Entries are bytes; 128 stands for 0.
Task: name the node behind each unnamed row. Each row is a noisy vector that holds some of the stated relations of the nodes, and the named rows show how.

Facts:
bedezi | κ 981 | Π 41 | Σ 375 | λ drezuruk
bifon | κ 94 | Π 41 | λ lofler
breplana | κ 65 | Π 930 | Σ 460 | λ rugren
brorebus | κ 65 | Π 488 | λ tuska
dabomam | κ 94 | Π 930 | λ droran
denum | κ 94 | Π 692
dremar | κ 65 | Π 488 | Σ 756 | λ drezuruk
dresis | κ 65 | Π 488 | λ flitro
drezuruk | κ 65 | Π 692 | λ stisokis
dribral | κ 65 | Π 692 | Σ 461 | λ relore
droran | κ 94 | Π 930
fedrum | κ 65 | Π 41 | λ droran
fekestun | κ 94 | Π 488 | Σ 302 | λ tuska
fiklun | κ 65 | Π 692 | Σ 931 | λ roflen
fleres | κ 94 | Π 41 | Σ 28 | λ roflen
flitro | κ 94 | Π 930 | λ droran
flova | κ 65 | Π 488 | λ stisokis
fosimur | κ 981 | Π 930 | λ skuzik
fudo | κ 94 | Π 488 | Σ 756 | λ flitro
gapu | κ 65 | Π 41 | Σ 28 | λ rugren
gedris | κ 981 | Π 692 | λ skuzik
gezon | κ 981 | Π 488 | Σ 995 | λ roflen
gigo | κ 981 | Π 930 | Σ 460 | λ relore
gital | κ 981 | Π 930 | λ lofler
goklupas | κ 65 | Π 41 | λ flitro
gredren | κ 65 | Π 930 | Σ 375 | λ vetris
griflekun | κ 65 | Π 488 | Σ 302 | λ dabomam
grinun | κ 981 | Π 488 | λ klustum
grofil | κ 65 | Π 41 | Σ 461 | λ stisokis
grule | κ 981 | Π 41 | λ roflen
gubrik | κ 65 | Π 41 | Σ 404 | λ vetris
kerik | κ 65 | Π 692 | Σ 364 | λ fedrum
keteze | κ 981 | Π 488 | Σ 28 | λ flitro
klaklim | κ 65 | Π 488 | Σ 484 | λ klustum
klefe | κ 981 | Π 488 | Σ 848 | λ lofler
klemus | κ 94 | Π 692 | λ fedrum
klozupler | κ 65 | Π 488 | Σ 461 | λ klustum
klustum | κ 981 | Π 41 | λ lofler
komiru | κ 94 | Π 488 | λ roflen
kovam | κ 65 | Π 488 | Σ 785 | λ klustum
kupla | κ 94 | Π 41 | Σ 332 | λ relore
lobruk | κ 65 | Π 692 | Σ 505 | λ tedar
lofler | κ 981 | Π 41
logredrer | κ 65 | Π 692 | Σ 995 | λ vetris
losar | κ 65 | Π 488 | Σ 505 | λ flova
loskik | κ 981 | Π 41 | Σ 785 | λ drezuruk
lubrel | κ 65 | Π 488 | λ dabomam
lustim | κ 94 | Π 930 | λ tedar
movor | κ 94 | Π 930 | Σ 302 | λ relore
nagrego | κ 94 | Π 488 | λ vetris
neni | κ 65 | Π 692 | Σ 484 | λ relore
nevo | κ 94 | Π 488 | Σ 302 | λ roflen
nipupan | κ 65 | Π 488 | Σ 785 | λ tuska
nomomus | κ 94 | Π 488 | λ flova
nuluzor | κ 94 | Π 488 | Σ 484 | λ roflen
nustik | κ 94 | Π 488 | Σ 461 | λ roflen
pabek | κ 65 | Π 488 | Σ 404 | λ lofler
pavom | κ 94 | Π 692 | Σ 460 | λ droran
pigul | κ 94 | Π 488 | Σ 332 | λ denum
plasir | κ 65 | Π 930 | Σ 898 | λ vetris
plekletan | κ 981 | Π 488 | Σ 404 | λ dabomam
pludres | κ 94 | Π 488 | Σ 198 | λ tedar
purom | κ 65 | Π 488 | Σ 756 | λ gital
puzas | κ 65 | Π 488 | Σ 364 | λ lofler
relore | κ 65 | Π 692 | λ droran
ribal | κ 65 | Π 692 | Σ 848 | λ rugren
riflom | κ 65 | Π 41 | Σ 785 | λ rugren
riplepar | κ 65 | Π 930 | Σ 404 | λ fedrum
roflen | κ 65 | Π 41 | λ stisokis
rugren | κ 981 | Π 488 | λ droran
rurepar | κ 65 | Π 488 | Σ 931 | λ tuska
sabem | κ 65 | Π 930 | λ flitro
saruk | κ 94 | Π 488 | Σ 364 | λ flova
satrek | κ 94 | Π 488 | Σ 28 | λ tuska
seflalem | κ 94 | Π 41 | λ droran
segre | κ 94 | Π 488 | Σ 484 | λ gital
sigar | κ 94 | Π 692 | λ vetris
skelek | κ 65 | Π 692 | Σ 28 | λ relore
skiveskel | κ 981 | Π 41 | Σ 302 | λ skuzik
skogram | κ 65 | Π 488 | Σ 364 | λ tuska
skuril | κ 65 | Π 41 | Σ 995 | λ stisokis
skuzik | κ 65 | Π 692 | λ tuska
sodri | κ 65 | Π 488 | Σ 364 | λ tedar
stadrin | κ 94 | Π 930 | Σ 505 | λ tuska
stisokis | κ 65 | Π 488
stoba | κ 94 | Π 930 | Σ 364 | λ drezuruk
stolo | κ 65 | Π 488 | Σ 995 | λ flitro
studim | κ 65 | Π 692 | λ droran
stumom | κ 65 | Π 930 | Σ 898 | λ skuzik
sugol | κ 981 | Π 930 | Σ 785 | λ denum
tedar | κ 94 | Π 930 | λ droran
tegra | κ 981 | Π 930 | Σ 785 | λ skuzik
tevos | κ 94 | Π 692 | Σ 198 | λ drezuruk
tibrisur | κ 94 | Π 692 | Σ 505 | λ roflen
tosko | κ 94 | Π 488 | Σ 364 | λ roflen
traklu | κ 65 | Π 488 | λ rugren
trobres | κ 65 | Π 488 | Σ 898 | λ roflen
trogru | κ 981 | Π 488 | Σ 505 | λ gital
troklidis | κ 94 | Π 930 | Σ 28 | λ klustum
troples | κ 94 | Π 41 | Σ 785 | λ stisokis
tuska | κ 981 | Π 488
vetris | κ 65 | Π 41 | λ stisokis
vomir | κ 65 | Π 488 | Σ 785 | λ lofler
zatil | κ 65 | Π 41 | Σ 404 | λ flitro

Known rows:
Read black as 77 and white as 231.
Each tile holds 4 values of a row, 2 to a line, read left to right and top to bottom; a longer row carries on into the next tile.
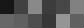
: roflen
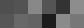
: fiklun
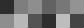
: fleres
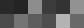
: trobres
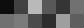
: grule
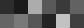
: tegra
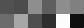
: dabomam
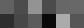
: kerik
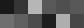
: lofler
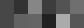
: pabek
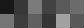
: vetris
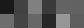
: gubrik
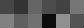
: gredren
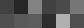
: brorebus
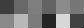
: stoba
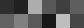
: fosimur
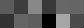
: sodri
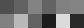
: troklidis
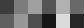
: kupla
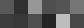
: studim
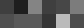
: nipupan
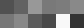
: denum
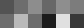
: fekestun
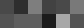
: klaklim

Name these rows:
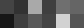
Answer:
dribral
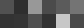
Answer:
lobruk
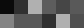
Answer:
loskik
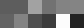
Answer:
klemus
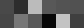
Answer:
plekletan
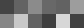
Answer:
nuluzor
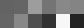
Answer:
pavom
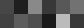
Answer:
sabem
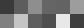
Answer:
komiru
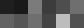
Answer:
plasir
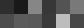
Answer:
stumom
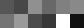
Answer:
pludres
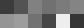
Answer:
nagrego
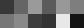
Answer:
seflalem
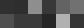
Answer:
riflom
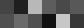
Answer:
rugren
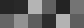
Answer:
gezon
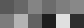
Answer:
satrek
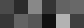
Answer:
riplepar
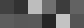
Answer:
gedris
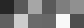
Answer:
nustik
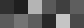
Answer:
trogru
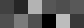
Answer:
gigo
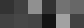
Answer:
zatil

